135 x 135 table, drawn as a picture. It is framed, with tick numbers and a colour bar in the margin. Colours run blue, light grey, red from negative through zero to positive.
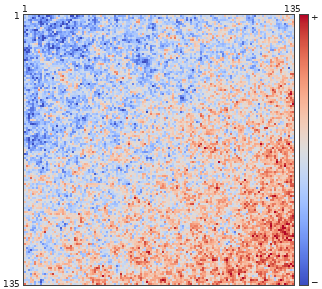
Ninth with the lowest average: top left. Average level on the scale: 50%. Odd rows or columns: none. Ninth with the highest average: bottom right. Mirror symmetry: none. Slope: up to the bottom right.
